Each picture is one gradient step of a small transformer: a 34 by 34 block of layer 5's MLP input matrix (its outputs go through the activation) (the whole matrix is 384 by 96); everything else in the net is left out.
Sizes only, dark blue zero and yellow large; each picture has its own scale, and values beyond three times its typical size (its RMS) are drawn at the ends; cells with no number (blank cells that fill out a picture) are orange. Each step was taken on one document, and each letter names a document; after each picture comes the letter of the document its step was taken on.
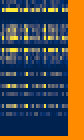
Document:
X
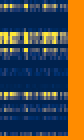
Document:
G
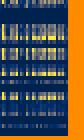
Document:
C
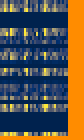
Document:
G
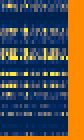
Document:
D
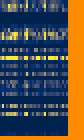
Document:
X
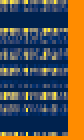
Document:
G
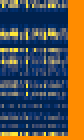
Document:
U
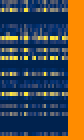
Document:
D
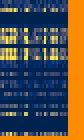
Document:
D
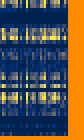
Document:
C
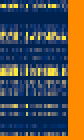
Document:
U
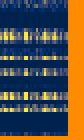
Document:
G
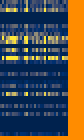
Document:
X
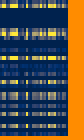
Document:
U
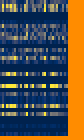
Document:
X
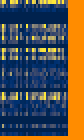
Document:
C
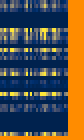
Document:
G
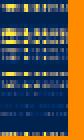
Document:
D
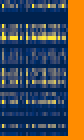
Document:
C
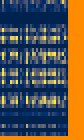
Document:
C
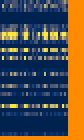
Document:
D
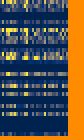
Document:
X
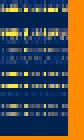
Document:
X
